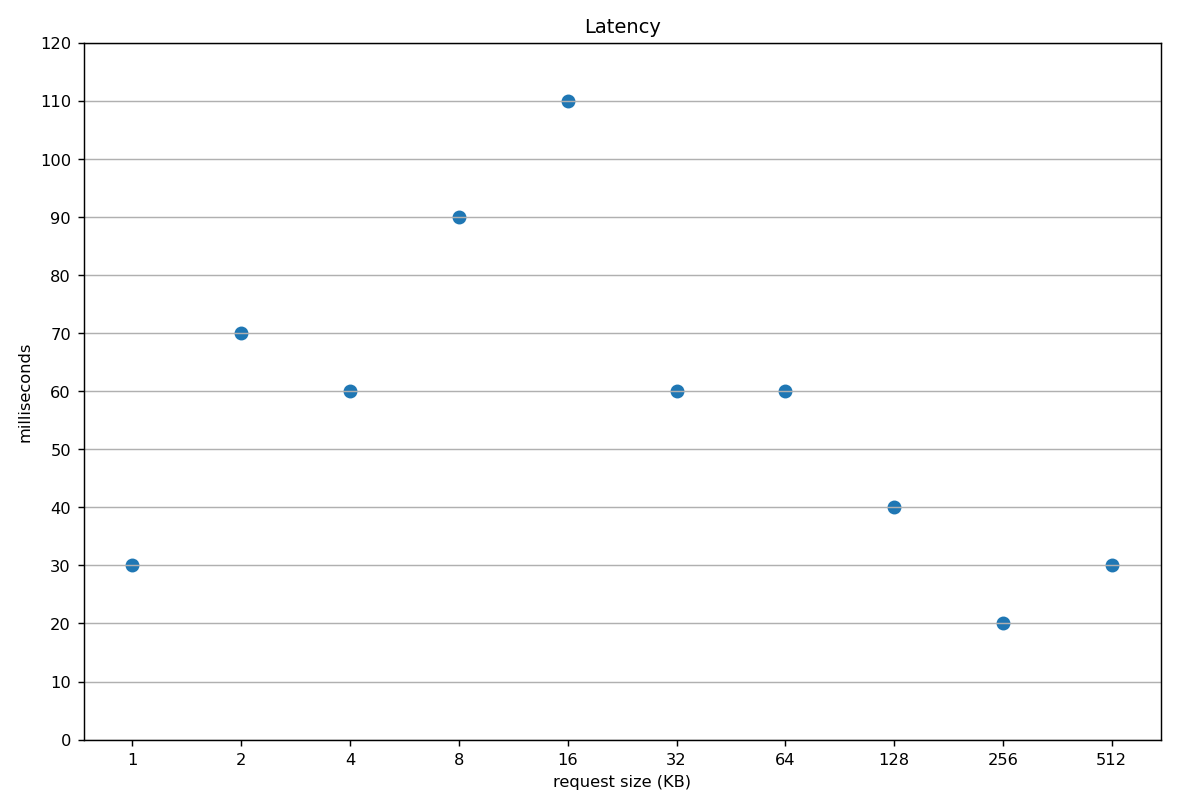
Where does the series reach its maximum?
16
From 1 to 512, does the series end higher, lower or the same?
the same
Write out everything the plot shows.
Title: Latency
x-axis: request size (KB), ticks 1 2 4 8 16 32 64 128 256 512
y-axis: milliseconds, ticks 0 10 20 30 40 50 60 70 80 90 100 110 120
Values:
30 70 60 90 110 60 60 40 20 30
